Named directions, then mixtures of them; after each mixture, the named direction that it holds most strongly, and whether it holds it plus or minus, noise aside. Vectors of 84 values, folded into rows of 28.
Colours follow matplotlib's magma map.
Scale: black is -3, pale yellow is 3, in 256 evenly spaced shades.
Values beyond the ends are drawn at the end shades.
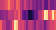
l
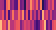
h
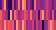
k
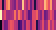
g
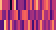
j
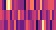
k, minus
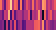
k, minus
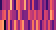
j, minus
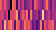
j, plus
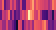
l, minus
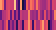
k, minus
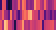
k, plus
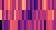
g, plus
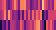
h, minus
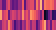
l, minus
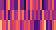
h, plus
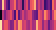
g, minus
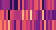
h, plus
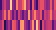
j, minus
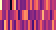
j, plus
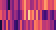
l, minus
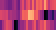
l, minus
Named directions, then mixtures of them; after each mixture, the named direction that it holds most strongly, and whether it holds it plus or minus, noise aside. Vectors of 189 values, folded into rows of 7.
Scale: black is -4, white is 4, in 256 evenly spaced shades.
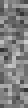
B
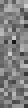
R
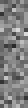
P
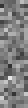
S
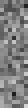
R, minus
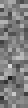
S, minus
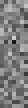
R, plus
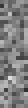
S, plus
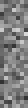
P, plus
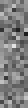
P, minus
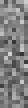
R, plus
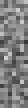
B, minus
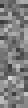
S, plus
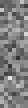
S, plus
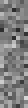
P, minus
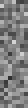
S, minus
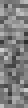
B, minus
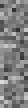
P, minus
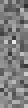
R, minus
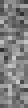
B, plus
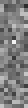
R, minus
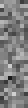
S, minus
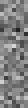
P, minus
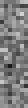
B, minus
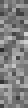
B, plus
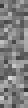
S, plus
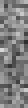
B, minus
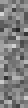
P, minus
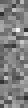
P, plus
